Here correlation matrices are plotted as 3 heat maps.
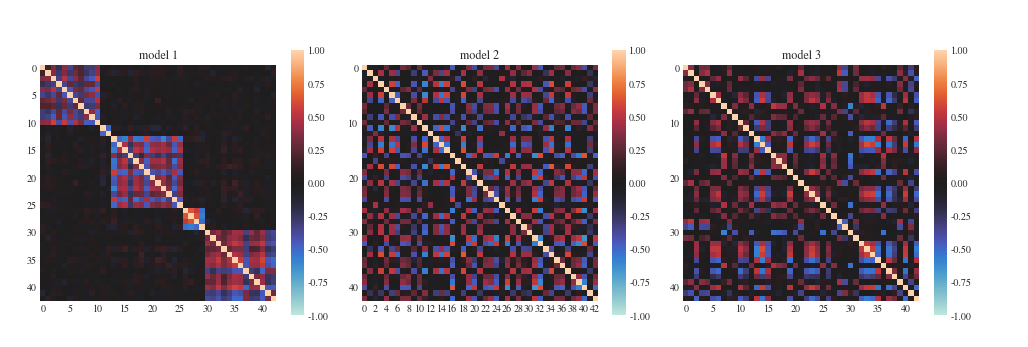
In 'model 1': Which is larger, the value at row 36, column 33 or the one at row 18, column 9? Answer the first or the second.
the first
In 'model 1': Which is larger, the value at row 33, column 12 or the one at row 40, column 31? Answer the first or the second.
the second
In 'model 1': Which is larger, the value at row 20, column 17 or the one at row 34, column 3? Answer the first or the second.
the first
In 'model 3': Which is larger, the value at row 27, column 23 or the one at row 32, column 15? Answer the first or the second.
the first
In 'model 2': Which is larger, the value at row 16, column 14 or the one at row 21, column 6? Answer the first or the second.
the first
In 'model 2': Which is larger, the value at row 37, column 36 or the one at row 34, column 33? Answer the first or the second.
the first
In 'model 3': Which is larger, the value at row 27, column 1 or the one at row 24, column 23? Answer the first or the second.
the second
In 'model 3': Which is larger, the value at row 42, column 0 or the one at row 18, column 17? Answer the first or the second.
the second
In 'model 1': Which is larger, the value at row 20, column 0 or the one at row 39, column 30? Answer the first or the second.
the second
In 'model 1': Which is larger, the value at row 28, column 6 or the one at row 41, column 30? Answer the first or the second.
the first
